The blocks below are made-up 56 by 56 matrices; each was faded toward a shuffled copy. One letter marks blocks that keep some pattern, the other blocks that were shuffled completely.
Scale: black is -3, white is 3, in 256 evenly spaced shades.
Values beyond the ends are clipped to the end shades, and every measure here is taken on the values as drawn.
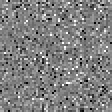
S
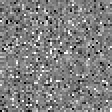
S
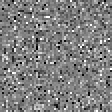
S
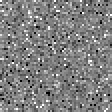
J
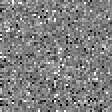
S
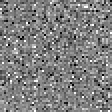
S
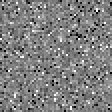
J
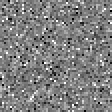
J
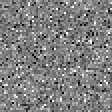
J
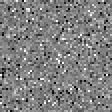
J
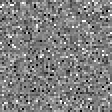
J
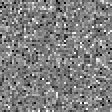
S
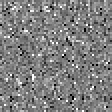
S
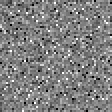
J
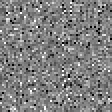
S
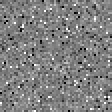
J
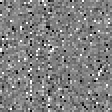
S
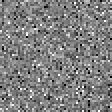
S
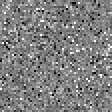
J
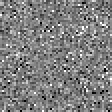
S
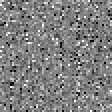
S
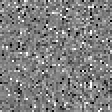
S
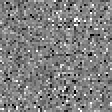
S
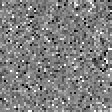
J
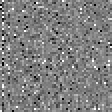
S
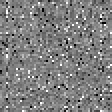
S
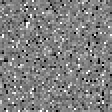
J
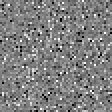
J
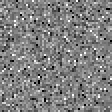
J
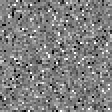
J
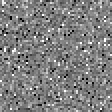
J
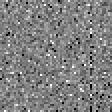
S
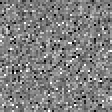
J
